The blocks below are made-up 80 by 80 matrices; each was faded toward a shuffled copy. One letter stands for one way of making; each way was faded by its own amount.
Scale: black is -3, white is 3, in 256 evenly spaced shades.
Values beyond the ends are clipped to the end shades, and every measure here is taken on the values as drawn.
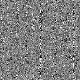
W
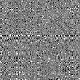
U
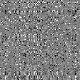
U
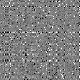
U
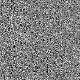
W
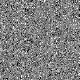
W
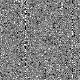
W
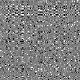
U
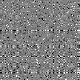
U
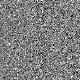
W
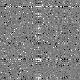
U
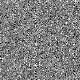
W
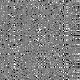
U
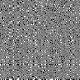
U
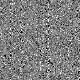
W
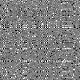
U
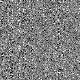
W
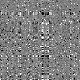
U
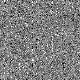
W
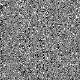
W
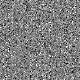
W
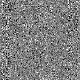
W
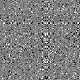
U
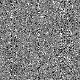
W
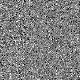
W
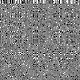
U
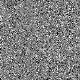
W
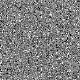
W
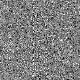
W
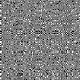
U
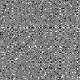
U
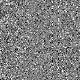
W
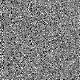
W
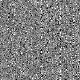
W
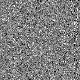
W
